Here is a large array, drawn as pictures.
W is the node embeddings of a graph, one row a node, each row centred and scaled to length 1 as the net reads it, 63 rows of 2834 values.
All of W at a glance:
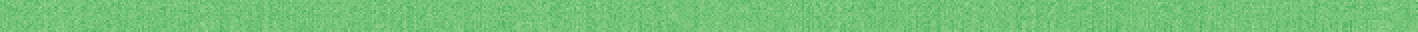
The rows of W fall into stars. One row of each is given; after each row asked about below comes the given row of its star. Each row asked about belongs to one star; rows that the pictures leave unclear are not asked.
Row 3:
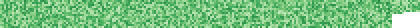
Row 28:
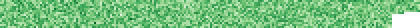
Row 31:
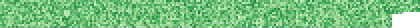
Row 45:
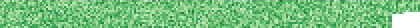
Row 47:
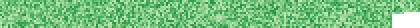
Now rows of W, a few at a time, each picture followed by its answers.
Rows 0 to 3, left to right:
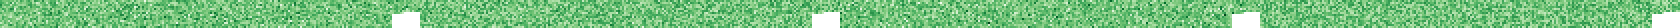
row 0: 45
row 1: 31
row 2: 28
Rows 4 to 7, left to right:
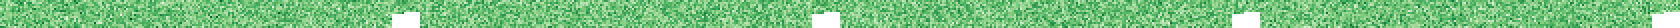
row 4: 28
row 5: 28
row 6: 45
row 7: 31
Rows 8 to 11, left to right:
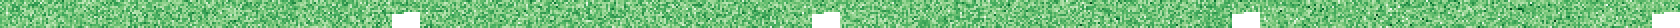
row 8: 28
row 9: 28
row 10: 45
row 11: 47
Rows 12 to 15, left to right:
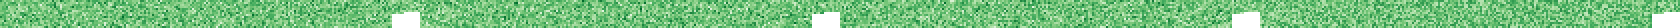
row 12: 31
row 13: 45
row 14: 31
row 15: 45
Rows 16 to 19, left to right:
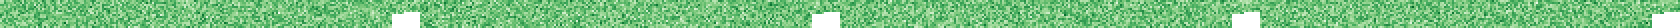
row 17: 3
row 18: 31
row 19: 45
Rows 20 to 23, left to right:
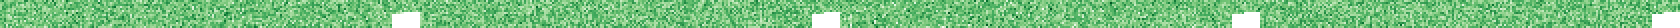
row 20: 31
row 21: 47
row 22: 47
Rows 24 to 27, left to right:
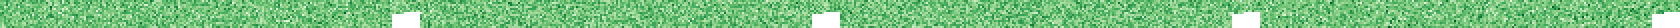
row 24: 3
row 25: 3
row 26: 31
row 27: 28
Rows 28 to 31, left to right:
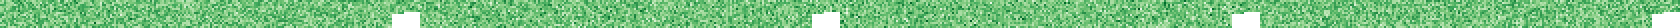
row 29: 3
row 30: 28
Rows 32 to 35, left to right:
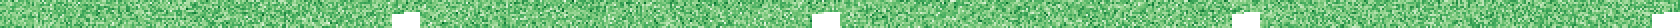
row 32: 28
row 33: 45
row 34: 31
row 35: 45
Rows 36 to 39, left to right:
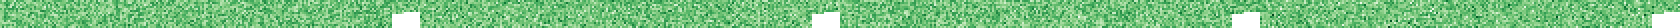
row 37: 31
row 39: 28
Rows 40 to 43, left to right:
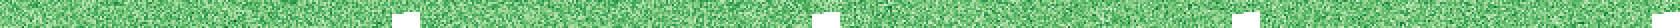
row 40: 45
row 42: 3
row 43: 3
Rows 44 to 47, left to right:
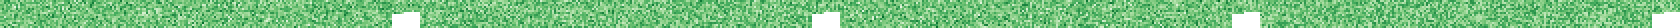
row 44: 3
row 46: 31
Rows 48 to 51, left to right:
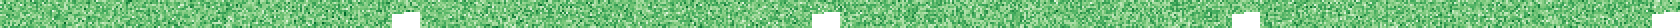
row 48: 3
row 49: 45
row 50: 47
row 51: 3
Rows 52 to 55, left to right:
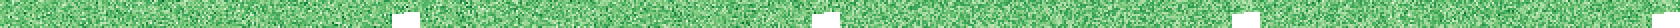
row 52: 45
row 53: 3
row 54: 31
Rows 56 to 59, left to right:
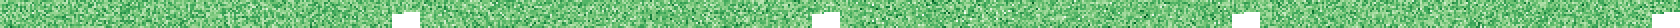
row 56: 3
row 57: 31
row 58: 47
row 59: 28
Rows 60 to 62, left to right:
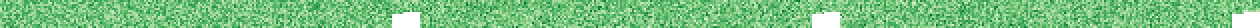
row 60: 3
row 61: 31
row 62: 47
